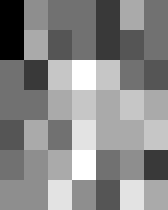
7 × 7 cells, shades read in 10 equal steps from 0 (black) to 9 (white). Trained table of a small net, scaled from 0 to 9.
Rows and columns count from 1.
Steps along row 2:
up down up down up up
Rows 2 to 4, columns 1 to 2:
0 6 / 4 2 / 4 4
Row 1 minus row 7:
-5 0 -4 -1 -1 -2 -2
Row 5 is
3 6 4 8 6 6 7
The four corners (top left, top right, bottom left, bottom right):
0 4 5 6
